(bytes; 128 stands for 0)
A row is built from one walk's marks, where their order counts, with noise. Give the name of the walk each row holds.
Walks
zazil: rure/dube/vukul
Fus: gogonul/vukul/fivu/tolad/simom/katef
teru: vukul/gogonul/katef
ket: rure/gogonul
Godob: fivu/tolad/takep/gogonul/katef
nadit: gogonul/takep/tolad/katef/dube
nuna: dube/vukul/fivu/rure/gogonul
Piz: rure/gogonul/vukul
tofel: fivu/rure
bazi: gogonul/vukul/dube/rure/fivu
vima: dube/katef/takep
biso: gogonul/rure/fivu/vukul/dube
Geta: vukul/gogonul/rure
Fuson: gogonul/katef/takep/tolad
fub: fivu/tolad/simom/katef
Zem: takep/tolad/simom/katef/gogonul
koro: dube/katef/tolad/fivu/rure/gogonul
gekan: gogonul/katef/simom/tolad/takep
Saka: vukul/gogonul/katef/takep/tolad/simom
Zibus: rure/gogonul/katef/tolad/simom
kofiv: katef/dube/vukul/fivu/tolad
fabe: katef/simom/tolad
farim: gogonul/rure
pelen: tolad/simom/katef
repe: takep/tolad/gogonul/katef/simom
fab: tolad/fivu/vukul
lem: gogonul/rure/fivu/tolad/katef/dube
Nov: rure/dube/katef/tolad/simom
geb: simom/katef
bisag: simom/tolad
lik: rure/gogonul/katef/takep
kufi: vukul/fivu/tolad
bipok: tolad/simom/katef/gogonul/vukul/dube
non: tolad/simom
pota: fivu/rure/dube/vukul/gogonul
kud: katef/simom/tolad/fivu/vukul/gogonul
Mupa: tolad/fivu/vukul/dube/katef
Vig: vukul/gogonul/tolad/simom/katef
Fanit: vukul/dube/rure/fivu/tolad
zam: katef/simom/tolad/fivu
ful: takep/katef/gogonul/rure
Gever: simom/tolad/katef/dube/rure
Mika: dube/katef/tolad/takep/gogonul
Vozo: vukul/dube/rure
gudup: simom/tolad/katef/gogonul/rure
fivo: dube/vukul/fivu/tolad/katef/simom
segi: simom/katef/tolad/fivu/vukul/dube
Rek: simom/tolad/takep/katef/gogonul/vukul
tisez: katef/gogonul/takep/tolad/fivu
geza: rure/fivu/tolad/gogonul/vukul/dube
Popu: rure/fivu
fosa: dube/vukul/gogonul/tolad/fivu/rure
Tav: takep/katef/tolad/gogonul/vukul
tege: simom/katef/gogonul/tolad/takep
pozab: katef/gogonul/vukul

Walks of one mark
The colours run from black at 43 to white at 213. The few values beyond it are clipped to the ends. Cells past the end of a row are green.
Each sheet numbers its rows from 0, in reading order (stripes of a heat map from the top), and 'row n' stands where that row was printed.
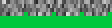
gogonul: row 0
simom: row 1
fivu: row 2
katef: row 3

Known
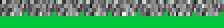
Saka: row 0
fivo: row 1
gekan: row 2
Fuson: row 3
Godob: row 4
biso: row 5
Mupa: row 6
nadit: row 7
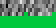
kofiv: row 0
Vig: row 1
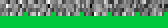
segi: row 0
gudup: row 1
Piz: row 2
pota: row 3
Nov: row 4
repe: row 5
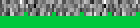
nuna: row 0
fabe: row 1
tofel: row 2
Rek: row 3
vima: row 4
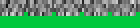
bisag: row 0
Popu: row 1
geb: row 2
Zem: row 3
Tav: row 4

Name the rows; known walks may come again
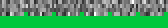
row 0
ket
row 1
Popu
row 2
fivo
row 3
Mika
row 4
pozab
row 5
biso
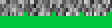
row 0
Zem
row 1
Fuson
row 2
fub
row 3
tege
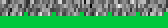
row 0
non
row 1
Zibus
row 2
farim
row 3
kufi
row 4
fosa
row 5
pelen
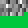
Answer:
segi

